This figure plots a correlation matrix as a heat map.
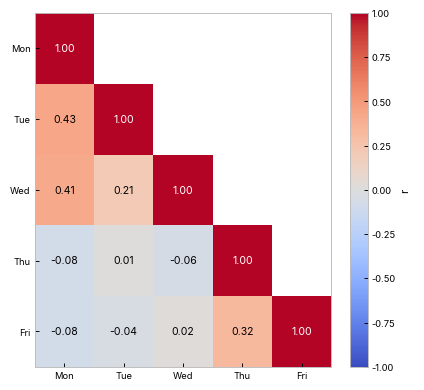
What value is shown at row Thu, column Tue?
0.01
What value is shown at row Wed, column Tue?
0.21
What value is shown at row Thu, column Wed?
-0.06
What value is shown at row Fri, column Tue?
-0.04
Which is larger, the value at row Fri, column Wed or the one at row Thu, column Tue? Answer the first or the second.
the first
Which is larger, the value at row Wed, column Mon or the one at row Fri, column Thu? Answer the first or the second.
the first
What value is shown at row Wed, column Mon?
0.41
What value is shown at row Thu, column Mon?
-0.08
